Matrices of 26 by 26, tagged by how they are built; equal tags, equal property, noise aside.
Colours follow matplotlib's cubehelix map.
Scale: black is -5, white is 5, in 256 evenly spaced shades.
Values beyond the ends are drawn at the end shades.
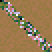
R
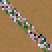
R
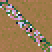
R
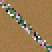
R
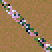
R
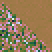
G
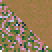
G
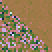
G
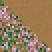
G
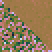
G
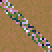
R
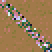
R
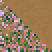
G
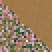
G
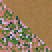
G
